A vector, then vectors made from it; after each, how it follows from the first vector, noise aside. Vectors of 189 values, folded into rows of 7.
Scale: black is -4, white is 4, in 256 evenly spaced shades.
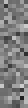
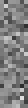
negated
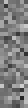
copied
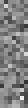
negated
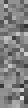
negated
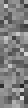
negated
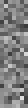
negated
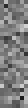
copied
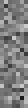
copied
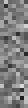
copied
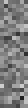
copied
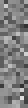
negated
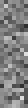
negated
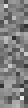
negated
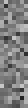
copied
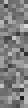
copied
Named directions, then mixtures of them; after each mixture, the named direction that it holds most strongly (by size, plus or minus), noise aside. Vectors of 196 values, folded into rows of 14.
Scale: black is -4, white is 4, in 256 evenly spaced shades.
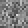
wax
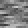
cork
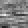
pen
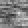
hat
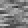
cork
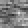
hat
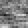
pen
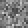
wax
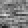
pen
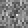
wax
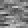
cork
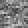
cork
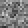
wax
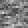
cork
